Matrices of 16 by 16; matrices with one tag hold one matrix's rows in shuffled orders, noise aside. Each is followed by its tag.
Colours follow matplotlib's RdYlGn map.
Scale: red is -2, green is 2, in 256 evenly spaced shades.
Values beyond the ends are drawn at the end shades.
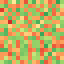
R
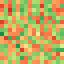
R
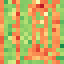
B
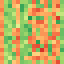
B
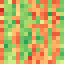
B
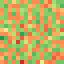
R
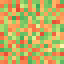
R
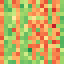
B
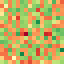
R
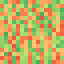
R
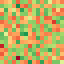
R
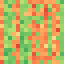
B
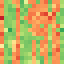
B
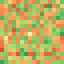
R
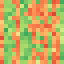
B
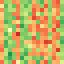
B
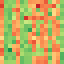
B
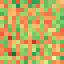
R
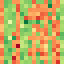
B
